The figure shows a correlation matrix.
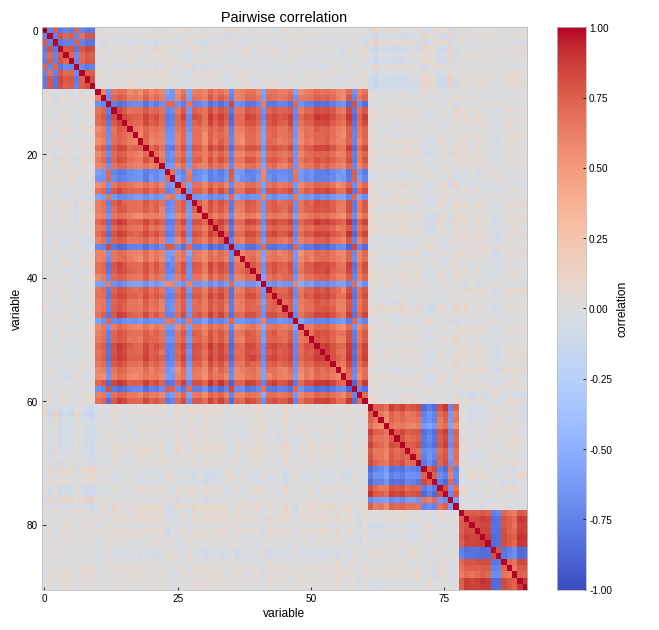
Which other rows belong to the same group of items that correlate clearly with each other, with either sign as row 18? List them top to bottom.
10, 11, 12, 13, 14, 15, 16, 17, 19, 20, 21, 22, 23, 24, 25, 26, 27, 28, 29, 30, 31, 32, 33, 34, 35, 36, 37, 38, 39, 40, 41, 42, 43, 44, 45, 46, 47, 48, 49, 50, 51, 52, 53, 54, 55, 56, 57, 58, 59, 60
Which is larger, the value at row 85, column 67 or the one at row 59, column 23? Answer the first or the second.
the first
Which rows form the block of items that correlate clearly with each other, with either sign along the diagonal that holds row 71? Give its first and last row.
61 to 77
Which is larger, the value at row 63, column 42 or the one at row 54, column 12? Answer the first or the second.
the first
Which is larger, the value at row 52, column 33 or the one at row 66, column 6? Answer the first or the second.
the first
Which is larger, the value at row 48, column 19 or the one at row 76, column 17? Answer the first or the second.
the first
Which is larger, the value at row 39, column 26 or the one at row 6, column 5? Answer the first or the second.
the first
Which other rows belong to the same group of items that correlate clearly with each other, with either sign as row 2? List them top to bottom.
0, 1, 3, 4, 5, 6, 7, 8, 9
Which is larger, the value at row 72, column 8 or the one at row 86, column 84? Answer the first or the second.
the first
